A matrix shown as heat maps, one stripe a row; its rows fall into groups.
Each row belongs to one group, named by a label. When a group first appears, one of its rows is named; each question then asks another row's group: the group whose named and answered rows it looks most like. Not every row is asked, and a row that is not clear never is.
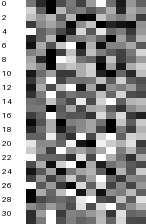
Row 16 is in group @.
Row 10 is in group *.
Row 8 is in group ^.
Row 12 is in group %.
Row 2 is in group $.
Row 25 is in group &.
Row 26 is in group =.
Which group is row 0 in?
&
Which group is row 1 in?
^
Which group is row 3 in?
*
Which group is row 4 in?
=
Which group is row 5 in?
*
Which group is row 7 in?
&
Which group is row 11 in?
@
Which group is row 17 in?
*
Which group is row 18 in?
*
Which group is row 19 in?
=
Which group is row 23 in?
%
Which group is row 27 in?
%
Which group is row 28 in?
*
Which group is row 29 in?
=
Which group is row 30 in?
@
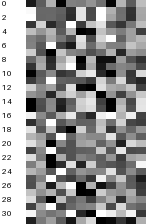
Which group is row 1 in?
=
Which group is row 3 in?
&
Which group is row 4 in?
$
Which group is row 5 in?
=
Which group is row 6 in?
=
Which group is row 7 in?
^
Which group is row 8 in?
%
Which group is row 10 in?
*
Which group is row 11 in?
@
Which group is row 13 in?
^
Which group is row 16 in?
$
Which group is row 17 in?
@
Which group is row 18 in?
=
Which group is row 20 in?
^
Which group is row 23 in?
&
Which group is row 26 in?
%
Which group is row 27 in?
$
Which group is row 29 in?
@
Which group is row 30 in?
$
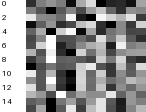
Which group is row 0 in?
*
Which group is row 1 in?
&
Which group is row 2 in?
$
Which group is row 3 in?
*
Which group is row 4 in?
%
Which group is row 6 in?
@
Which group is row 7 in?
=
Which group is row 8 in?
@
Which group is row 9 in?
*
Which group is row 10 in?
=
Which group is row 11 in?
=
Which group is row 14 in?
&
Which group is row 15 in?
&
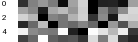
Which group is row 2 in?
^
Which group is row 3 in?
*
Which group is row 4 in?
$
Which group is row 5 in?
@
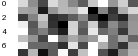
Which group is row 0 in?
$
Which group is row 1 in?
^
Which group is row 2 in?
*
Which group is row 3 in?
=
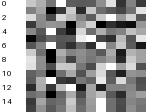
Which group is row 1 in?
&
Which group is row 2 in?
$
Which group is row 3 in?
*
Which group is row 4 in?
=
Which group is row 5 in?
*
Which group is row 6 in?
@
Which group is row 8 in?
^
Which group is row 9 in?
$
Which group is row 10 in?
&
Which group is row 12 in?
%
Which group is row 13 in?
&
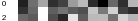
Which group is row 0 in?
*
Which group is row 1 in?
@
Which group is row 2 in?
=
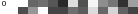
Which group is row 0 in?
=
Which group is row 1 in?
@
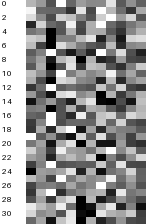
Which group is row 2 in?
$
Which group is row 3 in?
&
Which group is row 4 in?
&
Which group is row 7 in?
@
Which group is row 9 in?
&
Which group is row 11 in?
^
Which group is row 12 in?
@
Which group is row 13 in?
^
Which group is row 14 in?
*
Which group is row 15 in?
&
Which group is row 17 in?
@
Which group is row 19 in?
=
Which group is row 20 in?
%
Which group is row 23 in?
@
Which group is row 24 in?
%
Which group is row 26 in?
&
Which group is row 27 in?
@
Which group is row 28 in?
%
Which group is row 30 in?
$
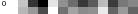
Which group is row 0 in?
^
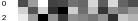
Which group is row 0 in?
@
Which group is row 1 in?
=
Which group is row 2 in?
^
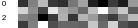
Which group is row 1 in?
$
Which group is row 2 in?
&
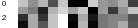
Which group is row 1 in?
^
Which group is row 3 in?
%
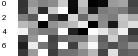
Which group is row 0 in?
%
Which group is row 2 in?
=
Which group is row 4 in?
$
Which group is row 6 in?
&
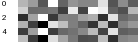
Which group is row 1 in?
=
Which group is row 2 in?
@
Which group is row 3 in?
^
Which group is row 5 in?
^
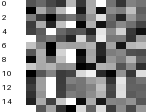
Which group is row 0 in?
&
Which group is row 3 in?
%
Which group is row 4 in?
@
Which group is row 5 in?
=
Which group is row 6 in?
^
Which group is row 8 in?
%
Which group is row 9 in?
$
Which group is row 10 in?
*
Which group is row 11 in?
@
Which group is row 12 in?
@
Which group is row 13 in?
@
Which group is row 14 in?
%
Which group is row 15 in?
=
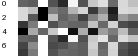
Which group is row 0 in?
=
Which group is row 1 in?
^
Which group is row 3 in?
@
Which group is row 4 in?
%
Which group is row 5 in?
=
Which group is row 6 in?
@
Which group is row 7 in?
@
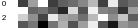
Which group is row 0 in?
@
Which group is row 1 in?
=
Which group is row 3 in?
&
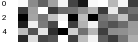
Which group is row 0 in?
$
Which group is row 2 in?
%
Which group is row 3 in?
&
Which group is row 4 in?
=
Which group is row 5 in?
&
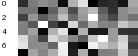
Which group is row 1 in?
&
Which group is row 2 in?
&
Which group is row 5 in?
$
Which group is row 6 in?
$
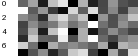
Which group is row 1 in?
=
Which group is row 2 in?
^
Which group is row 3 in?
&
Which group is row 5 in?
&
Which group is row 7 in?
*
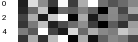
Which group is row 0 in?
&
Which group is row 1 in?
*
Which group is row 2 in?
%
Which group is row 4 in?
=
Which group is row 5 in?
%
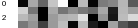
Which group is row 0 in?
%
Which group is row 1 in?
^
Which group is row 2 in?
^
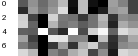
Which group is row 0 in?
%
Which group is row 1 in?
%
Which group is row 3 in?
^
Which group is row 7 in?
^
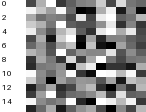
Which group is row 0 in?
@
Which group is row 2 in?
=
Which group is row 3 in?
$
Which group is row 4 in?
$
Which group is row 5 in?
%
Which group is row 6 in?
%
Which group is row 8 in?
&
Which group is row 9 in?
*
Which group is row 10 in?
$
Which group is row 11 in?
^
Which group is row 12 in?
*
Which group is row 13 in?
@
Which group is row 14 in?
$
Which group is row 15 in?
*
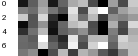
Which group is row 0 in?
*
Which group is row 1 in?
=
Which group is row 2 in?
=
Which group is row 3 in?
*
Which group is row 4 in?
*
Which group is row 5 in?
=
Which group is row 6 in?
=
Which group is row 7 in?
&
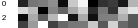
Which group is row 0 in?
*
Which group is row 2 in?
%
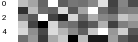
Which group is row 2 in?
=
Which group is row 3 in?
^
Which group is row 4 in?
$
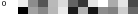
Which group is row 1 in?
%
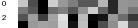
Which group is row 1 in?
&
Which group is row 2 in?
%
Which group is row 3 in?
%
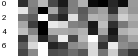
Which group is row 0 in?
*
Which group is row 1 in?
^
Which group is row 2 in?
=
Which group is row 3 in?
^
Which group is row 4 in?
^
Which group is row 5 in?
&
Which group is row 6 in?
@
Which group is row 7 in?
@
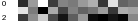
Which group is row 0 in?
@
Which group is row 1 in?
^
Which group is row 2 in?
*
